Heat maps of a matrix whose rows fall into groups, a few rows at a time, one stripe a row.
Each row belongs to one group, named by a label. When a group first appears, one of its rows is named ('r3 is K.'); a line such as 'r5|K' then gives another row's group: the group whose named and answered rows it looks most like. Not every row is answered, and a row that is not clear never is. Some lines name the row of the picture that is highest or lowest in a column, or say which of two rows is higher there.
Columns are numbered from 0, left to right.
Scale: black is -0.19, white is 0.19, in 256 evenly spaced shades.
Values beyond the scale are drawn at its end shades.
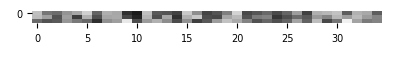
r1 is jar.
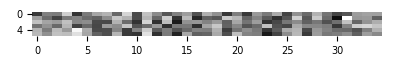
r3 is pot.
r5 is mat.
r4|mat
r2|mat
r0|pot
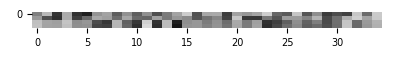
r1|pot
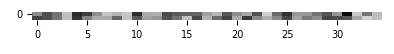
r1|pot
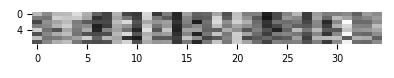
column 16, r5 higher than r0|No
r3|mat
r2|mat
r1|mat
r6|jar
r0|mat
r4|jar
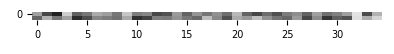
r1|pot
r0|pot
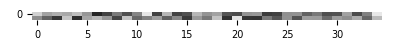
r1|pot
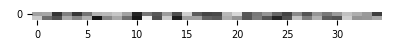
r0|jar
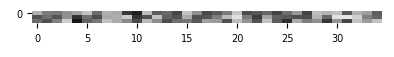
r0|jar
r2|pot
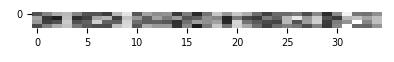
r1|pot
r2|pot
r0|mat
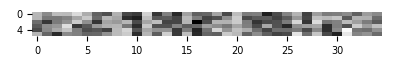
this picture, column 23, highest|3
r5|jar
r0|mat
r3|pot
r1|jar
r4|mat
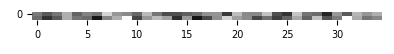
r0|pot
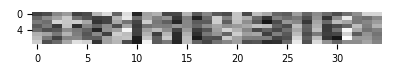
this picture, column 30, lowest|6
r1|mat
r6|jar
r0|pot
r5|mat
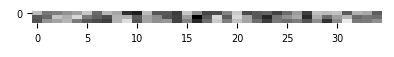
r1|mat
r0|jar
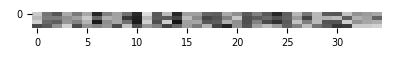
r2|jar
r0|jar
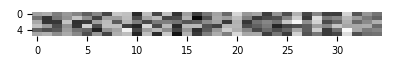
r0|mat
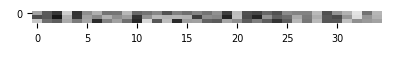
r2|jar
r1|pot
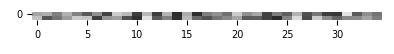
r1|jar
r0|mat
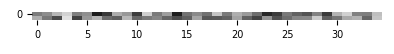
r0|mat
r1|pot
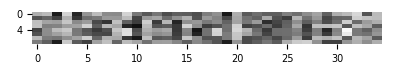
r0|pot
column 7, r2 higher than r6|No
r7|pot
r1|pot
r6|jar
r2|mat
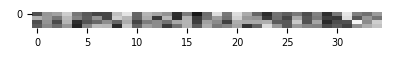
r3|pot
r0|mat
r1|mat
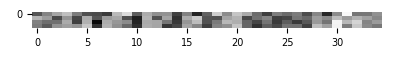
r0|mat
